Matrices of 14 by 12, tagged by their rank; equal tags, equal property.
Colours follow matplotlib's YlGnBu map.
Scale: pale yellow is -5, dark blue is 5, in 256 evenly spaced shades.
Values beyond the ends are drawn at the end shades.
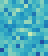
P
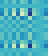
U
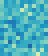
P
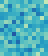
P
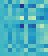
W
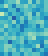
P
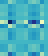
U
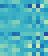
W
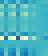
U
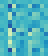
W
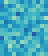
P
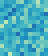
P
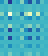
U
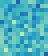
P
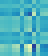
U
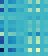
U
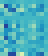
W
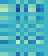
U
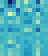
W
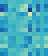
W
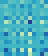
W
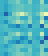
W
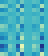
U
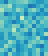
P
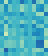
W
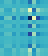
U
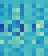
W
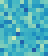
P
